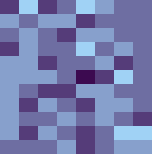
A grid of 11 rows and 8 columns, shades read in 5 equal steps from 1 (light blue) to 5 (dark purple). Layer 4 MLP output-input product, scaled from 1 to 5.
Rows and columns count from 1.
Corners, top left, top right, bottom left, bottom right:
4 3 3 2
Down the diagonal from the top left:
4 3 3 3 3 4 3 3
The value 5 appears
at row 6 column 5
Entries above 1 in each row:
6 8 8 7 8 7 8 8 8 6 8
